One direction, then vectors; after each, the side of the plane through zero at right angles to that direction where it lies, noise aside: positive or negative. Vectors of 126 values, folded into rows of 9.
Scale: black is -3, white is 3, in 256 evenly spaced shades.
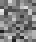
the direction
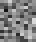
positive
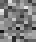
positive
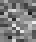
negative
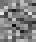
positive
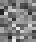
negative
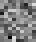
negative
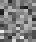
negative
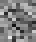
positive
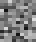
positive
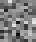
positive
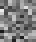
positive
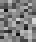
positive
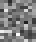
negative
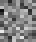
negative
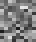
positive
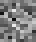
negative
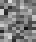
positive
